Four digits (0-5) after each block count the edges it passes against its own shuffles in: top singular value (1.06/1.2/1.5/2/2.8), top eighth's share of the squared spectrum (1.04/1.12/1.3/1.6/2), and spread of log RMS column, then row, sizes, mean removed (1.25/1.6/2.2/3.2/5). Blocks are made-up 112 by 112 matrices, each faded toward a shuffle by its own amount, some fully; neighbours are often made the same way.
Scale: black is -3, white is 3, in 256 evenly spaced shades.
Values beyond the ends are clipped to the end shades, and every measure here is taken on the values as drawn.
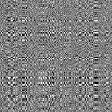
5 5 4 4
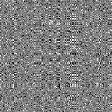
5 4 3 3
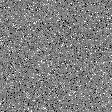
0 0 0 0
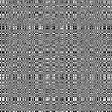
5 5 5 5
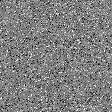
2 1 0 0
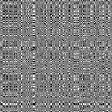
5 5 4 4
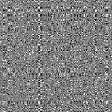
5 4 3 3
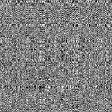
5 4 3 3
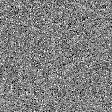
3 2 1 1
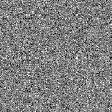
4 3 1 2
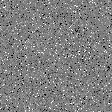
2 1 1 0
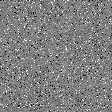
2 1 0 0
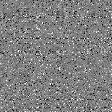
4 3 1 2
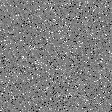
0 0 0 0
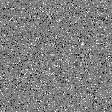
3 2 0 1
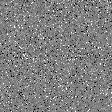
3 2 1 0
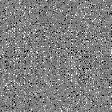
4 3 2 2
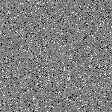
3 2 0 0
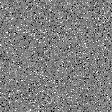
3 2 1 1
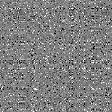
4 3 2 2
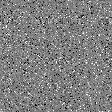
3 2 0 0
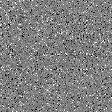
3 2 1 1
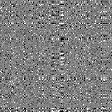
5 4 3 3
